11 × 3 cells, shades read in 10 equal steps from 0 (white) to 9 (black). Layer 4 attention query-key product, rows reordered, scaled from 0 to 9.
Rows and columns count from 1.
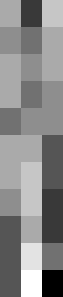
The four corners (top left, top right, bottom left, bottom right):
3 2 6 9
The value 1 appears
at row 10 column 2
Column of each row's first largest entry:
2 2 2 2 1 3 3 3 3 1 3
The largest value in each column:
6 7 9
